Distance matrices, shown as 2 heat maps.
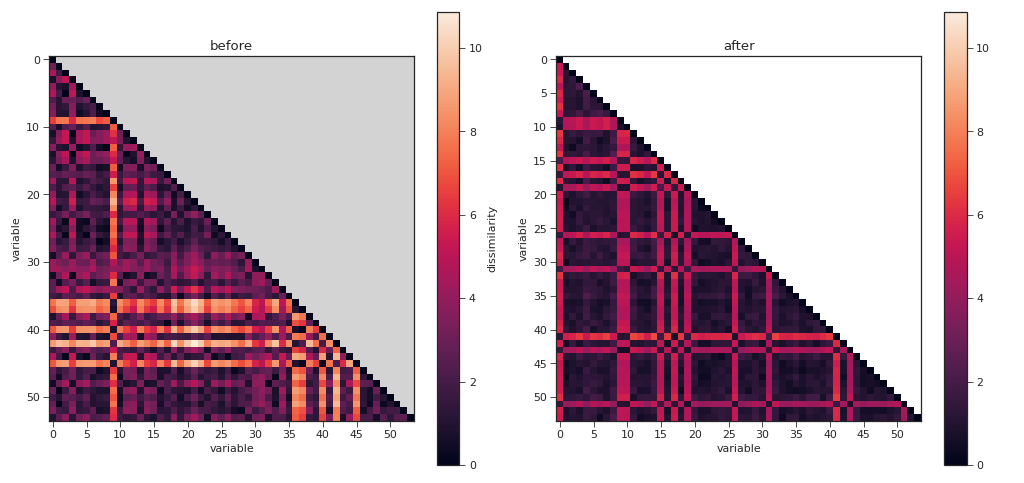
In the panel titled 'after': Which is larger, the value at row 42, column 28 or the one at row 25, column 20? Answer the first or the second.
the first
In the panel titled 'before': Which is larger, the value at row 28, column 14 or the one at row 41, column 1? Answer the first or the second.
the first
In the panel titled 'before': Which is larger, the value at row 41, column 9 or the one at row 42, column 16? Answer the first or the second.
the second
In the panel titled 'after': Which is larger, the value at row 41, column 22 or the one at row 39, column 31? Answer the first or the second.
the first
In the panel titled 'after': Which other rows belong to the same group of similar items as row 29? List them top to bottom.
1, 2, 3, 4, 5, 6, 7, 8, 11, 12, 13, 14, 16, 18, 20, 21, 22, 23, 24, 25, 27, 28, 30, 32, 33, 34, 35, 36, 37, 38, 39, 40, 42, 44, 45, 46, 47, 48, 49, 50, 52, 53
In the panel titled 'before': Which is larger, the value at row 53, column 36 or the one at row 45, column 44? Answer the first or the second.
the second
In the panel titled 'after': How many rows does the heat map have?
54
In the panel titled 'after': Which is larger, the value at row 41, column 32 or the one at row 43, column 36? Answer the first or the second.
the first
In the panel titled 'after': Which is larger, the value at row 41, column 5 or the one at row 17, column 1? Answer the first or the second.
the first
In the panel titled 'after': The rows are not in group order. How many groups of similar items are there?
2
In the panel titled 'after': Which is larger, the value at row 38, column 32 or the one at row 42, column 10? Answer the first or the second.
the second
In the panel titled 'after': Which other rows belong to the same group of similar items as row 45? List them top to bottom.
1, 2, 3, 4, 5, 6, 7, 8, 11, 12, 13, 14, 16, 18, 20, 21, 22, 23, 24, 25, 27, 28, 29, 30, 32, 33, 34, 35, 36, 37, 38, 39, 40, 42, 44, 46, 47, 48, 49, 50, 52, 53
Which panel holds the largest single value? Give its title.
before
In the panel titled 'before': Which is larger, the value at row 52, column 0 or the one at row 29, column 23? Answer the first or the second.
the first
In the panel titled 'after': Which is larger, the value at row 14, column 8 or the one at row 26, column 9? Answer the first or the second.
the first
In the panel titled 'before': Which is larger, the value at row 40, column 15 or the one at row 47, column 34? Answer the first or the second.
the first
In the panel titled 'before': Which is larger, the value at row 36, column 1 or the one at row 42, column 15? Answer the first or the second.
the first
